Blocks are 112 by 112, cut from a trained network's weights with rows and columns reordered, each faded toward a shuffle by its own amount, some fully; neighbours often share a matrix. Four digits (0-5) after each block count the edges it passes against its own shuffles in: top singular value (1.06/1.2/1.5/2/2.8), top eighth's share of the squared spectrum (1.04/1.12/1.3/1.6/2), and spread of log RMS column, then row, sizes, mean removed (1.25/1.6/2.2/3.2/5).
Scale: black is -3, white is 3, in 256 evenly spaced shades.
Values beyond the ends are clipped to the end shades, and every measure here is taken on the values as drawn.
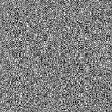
4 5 3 2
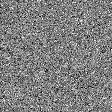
0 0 0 0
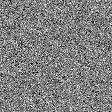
0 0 0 0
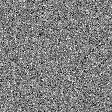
0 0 0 0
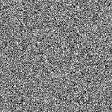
3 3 1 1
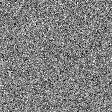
0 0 0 0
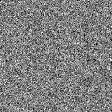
3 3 1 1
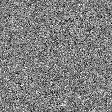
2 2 0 0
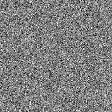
3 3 1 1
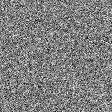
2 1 0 0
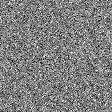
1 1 0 0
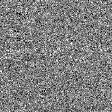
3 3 1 1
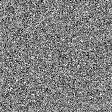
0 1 0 0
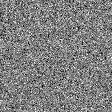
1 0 0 0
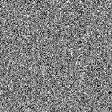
3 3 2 1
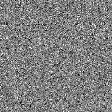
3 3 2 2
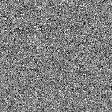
2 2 1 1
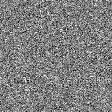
3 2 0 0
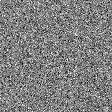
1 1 0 0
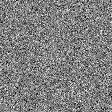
2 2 0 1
